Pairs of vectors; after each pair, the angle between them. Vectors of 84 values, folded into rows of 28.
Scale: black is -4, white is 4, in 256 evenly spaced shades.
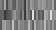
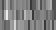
partly opposed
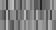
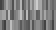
partly opposed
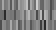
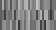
nearly parallel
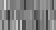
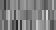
nearly opposite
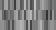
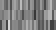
partly opposed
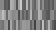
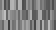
nearly parallel
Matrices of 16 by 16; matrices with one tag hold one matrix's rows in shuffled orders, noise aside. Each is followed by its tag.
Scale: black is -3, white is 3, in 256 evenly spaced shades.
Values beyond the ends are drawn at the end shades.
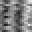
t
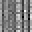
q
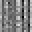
q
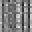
q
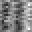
t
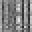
q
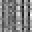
q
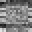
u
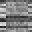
u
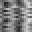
t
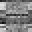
u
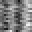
t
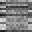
u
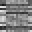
u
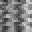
t
